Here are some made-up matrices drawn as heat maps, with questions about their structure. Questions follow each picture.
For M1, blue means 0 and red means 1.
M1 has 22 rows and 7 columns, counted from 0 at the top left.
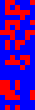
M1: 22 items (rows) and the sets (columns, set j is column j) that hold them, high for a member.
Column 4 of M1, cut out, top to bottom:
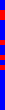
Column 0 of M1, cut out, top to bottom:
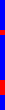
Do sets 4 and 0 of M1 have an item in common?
no
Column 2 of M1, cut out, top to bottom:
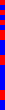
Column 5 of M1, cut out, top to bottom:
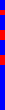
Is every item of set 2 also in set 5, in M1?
no
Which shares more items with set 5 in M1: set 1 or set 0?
set 1
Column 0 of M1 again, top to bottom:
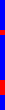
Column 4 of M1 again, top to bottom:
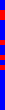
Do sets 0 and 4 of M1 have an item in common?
no
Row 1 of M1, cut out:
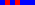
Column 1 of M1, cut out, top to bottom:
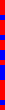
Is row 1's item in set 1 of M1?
yes
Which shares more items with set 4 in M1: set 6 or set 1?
set 1
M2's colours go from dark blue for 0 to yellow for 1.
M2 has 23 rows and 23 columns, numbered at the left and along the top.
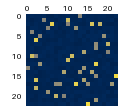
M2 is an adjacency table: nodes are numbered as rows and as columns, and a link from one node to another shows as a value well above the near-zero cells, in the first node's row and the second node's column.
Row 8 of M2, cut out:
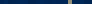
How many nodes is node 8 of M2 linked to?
1
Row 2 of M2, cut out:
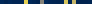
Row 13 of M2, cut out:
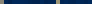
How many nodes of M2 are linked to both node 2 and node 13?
0
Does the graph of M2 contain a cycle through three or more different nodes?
no
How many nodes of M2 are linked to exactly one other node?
9
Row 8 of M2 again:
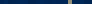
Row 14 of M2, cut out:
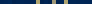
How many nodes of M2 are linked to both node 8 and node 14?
0
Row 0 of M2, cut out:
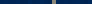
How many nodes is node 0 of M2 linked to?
1
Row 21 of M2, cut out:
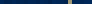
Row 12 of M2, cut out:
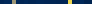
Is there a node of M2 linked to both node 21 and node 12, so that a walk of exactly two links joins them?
yes
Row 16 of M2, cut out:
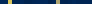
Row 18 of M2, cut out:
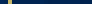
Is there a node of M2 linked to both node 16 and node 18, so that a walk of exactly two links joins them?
yes
